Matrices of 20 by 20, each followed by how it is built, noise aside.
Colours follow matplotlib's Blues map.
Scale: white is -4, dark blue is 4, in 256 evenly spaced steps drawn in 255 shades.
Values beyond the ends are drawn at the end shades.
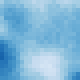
smooth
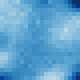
smooth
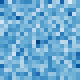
noise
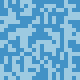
noise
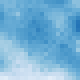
smooth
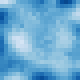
smooth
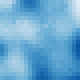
smooth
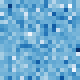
noise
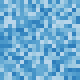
noise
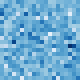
noise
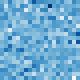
noise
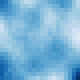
smooth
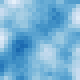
smooth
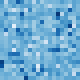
noise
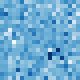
noise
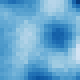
smooth
